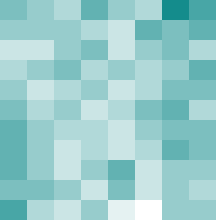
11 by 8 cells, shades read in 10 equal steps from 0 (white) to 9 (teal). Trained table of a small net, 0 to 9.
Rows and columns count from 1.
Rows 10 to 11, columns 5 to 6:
5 2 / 1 0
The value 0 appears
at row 11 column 6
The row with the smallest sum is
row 11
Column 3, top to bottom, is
3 4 4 5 3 4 3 2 2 4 2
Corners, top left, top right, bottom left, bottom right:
5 7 7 4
